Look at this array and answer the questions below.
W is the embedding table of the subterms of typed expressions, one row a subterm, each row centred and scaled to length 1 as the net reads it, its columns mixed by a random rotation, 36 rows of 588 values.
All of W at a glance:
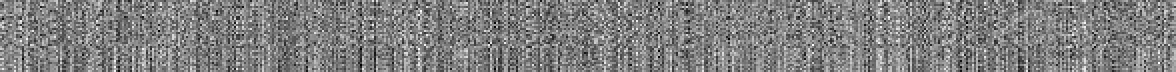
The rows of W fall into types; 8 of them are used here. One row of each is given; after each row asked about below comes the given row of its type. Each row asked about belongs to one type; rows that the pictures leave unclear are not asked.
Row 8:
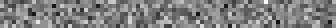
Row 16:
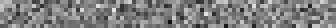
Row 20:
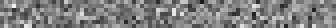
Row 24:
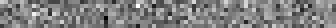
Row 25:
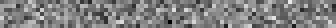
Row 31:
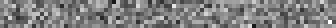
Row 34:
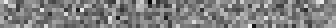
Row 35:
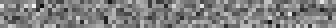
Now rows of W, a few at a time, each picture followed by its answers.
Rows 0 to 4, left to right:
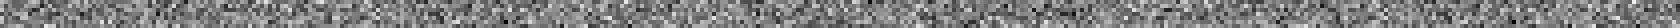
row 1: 25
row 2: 25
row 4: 25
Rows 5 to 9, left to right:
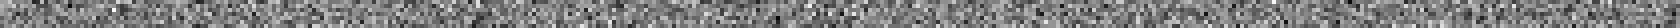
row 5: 16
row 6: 8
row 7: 24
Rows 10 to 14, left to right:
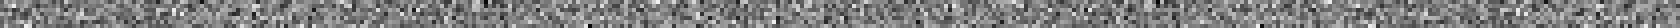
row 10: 20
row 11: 34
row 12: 24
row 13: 34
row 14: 20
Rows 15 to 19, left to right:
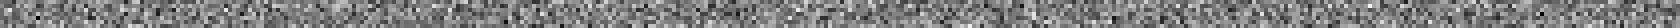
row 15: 31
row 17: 35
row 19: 35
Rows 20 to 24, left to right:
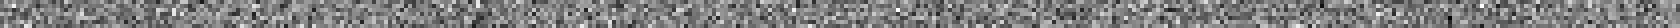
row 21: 8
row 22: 31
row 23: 35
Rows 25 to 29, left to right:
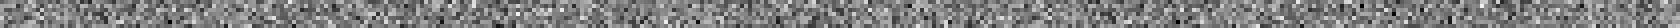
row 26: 31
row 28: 25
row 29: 34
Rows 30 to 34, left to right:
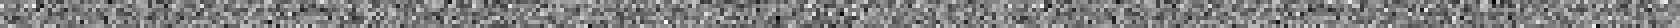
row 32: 24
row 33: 35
